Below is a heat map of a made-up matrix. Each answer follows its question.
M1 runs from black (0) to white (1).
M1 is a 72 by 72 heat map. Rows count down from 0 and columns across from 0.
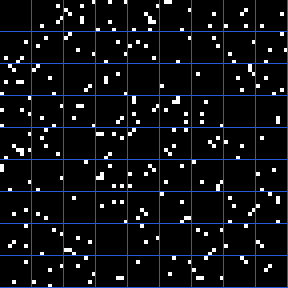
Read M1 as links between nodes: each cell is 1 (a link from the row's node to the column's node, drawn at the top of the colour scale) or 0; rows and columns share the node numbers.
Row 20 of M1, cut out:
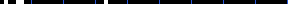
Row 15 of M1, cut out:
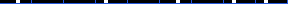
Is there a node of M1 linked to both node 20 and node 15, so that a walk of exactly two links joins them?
yes
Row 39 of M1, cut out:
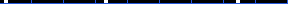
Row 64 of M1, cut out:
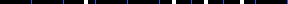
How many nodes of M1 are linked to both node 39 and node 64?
0
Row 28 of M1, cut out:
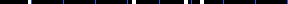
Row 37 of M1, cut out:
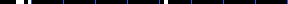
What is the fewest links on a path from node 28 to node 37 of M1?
2
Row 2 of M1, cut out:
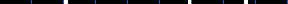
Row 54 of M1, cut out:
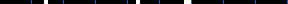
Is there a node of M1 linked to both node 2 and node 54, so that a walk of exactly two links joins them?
yes
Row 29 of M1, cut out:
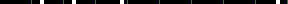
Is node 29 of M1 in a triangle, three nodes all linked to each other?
yes
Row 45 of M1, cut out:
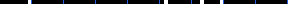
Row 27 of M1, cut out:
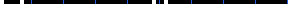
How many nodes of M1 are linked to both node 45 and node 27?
1
